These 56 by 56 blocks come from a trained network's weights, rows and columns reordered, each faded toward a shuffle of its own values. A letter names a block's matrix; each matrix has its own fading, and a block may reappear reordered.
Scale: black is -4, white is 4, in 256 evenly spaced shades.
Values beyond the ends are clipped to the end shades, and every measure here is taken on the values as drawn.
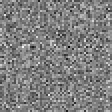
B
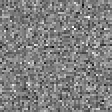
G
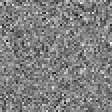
G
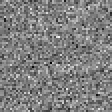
G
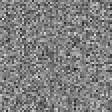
B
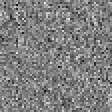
G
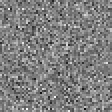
G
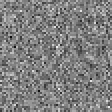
B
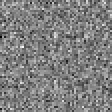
B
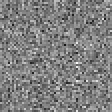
B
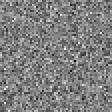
B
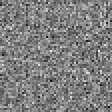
B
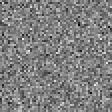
G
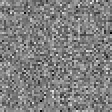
B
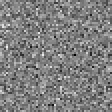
G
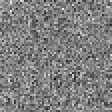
B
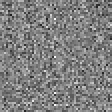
B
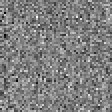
B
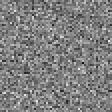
G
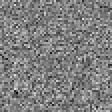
B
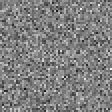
G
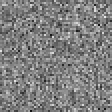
B
